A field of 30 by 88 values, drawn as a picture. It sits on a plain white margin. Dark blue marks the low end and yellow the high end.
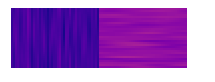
The table splits into one row of 2 panels. Panel 1,1: very low, streaked downward, faint in contrast. Panel 1,2: low, streaked across, faint in contrast.
